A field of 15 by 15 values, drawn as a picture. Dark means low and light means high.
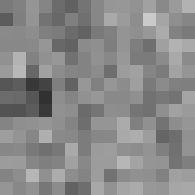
Ninth with the lowest average: middle left. Roughest part: middle left. Odd patch: lower, in the middle left. Odd rows or columns: none.
